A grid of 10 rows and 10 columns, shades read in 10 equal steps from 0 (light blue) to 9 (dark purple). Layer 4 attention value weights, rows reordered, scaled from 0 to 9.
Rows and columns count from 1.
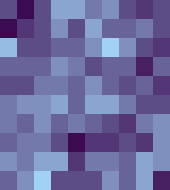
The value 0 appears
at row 3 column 7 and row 10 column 3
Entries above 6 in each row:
2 2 1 1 1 0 1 4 1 1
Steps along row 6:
down same down up down same up up same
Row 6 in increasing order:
2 2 2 3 3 4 4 5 6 6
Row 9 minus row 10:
-2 1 2 -4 1 -2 1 0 0 -5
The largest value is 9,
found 3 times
